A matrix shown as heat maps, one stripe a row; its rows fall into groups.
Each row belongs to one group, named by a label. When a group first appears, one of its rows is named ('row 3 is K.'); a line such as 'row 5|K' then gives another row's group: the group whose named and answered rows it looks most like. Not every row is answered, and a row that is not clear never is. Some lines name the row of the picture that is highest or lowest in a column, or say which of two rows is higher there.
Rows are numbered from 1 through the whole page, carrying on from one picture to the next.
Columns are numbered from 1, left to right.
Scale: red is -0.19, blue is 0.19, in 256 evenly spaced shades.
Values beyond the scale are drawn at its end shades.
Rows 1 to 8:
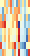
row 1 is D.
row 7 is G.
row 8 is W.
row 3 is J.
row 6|W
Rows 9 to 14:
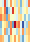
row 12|W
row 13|D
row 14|G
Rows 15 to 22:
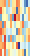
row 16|G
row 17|W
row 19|G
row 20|D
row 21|J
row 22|J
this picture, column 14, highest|15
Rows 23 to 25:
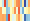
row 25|J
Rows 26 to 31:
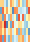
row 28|D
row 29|J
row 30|J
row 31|D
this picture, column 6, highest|29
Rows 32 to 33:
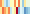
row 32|G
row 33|J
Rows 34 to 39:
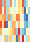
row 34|D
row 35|J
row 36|J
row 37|J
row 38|G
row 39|D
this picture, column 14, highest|36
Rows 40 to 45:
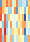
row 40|W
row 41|G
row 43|D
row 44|J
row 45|D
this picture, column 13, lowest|43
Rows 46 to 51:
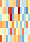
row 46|G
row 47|W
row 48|W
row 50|D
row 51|G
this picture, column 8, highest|47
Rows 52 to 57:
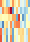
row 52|G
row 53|W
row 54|G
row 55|W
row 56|D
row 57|D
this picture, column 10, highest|53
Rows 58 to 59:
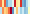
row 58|J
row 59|W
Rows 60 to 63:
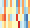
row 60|D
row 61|D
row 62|J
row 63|W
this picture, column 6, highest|62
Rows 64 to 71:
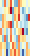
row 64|D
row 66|W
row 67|W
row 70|G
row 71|G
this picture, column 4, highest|71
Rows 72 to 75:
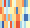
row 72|D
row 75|W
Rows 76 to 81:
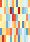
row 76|G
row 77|W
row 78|G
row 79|G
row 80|W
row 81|J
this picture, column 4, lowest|80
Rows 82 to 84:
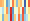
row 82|G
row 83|D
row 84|D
